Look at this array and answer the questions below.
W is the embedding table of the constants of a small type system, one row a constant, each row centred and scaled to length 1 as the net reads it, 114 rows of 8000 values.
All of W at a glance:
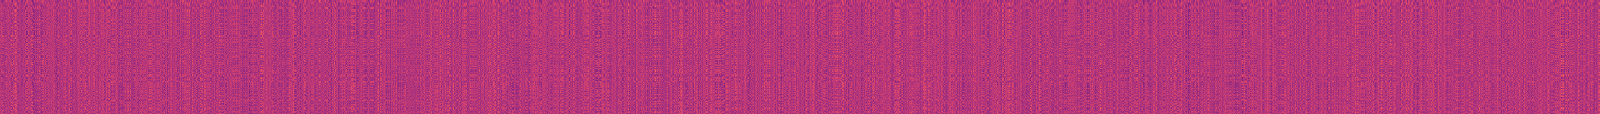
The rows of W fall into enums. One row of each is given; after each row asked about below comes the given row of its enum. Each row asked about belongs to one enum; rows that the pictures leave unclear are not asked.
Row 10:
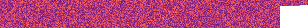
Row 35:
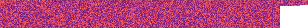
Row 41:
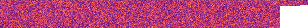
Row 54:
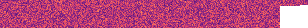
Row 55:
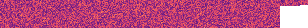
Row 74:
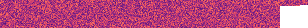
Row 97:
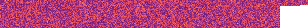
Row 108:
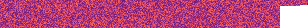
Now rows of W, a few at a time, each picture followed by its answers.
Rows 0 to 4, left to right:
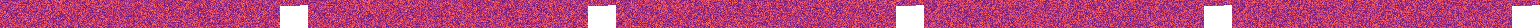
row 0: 54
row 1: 54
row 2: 74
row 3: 10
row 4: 10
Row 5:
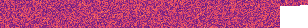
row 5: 55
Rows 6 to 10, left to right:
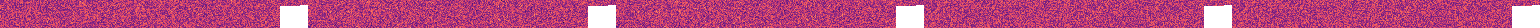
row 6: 97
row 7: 41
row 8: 41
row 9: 10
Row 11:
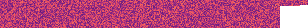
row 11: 10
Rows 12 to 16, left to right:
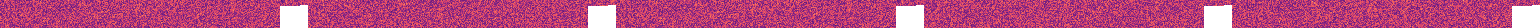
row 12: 55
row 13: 35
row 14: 55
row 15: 10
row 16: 97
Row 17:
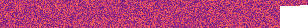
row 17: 108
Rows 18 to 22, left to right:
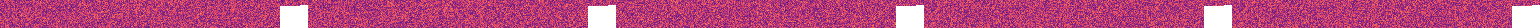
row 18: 55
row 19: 97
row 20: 54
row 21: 10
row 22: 10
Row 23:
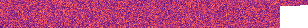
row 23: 41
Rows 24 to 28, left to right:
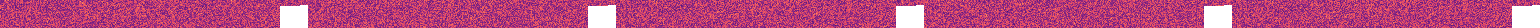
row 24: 97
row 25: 10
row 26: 55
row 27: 35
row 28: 55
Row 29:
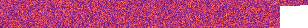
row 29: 41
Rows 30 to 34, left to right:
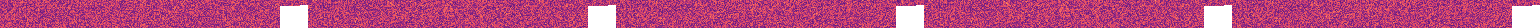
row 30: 10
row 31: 97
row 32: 55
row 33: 97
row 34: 55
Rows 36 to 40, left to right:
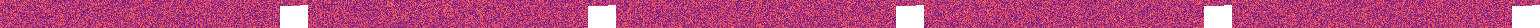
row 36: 35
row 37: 97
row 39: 41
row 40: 35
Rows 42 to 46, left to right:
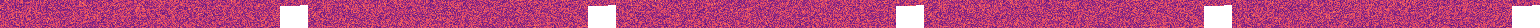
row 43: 108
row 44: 35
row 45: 108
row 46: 55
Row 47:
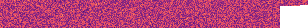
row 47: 35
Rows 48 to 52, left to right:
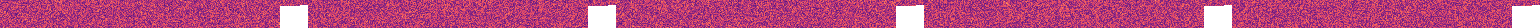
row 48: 54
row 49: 55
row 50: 74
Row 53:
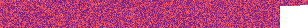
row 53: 35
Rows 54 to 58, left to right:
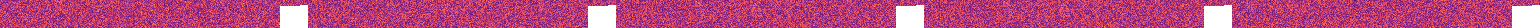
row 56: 97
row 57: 97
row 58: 108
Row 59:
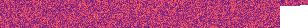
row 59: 55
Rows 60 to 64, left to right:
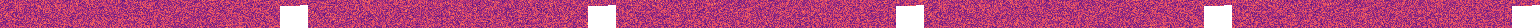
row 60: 108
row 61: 54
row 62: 35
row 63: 108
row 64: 35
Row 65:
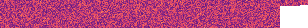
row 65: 55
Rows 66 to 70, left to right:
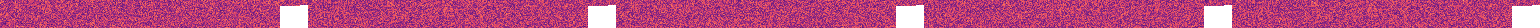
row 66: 74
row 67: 97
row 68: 108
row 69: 55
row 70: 97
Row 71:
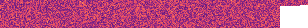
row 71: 97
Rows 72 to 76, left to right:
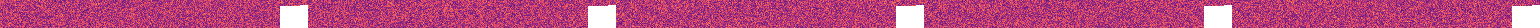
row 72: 35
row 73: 97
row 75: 108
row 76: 54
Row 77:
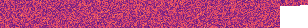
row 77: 55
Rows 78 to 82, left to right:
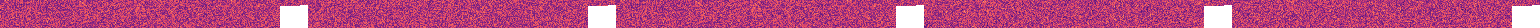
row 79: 10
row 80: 97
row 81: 41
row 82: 54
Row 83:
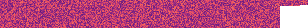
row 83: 10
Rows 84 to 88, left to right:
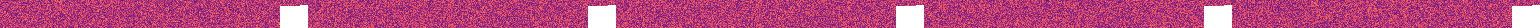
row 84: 54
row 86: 10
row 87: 108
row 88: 97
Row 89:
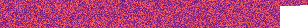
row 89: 108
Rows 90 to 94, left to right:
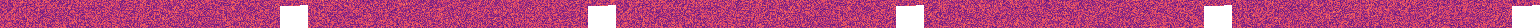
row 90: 10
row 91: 35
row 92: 10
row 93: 108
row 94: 55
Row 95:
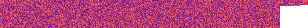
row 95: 35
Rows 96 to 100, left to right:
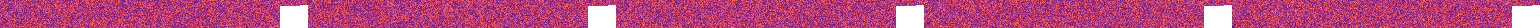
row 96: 108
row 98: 10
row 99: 74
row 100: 41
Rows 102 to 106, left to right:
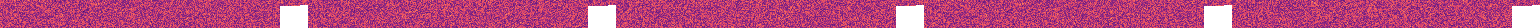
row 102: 35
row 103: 55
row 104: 10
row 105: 35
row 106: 97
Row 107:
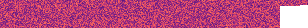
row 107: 108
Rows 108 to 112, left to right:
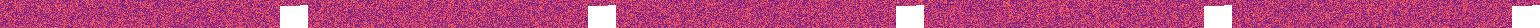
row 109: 10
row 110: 35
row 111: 97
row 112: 55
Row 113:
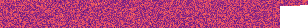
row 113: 35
